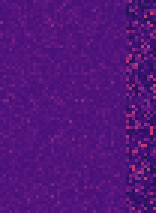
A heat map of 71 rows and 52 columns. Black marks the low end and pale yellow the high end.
Mirror symmetry: none. Histogram: skewed, a long tail of high values. Stripes: none. Grain: fine. Seam: vertical, 80% of the way across, the left part calmer. Odd rows or columns: none.
